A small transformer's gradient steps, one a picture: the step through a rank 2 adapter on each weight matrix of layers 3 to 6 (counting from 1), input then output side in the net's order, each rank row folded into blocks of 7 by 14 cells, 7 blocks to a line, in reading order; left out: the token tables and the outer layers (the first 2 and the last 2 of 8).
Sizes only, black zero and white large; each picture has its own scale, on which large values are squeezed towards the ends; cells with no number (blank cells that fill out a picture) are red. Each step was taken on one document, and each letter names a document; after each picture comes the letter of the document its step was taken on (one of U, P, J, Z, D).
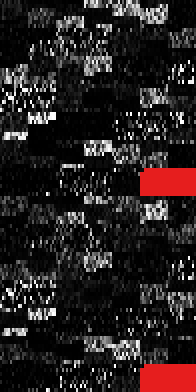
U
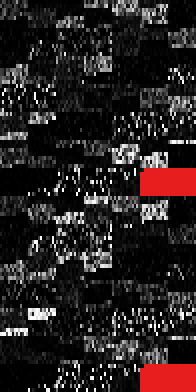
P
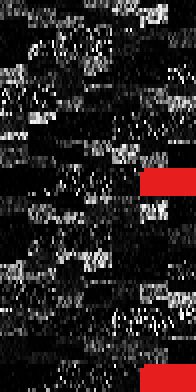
P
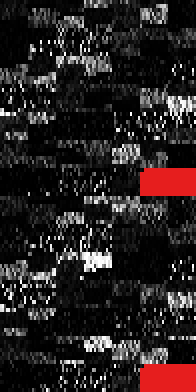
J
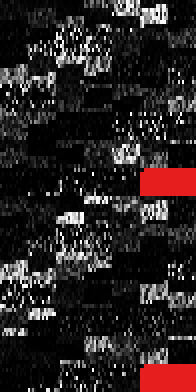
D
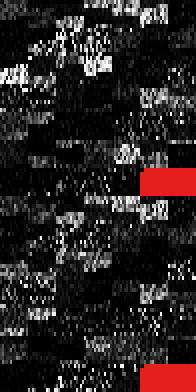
D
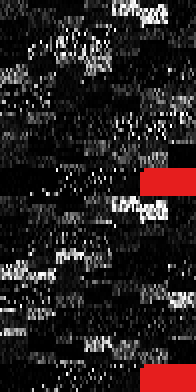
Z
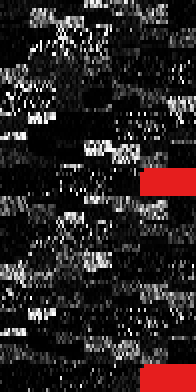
U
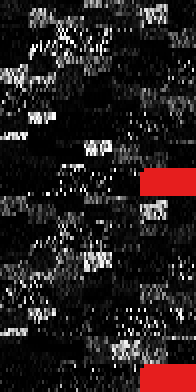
U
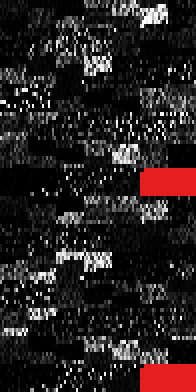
Z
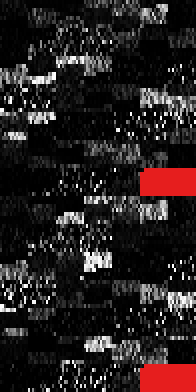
J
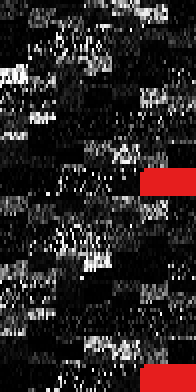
D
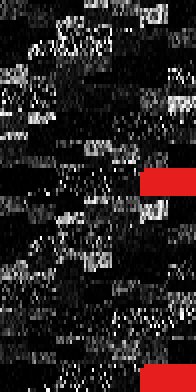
P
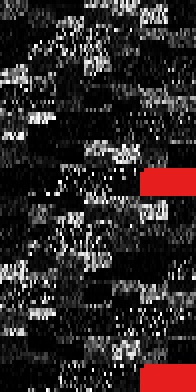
D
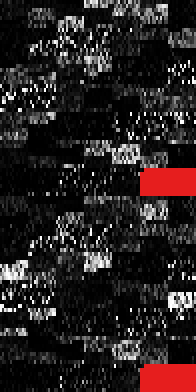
U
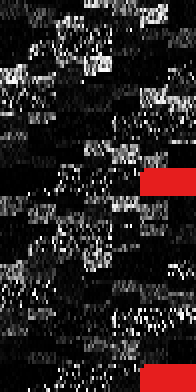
P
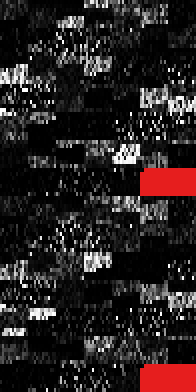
D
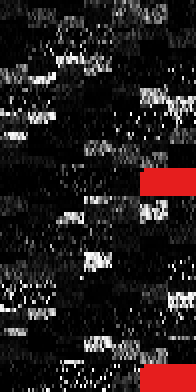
J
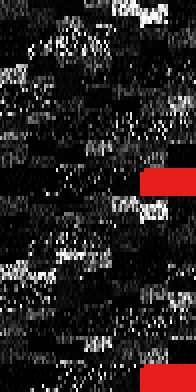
Z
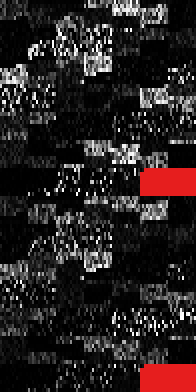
P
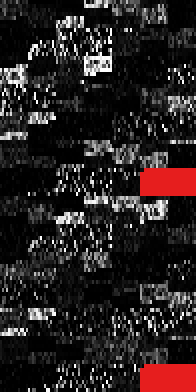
P
